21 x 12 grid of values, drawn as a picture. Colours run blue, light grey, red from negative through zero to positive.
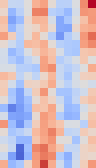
The ninth with the lowest average is the bottom left. Streaks run downward. Stripes running up and down repeat 2 times from left to right.
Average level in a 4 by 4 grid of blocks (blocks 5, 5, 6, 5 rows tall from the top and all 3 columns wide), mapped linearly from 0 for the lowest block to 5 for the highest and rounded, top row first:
2405
1323
0322
0433
